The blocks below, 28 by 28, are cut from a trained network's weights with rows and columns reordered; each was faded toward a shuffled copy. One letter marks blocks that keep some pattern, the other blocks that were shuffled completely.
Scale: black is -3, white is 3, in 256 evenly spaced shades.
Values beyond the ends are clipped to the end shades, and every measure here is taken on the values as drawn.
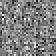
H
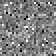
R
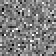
R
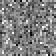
H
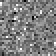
R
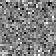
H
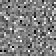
H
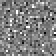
R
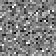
R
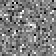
R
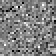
R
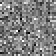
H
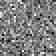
R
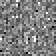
H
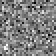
R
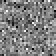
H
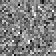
R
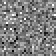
R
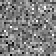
R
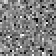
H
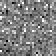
R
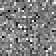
H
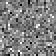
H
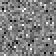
R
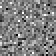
R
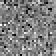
R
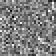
R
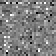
H
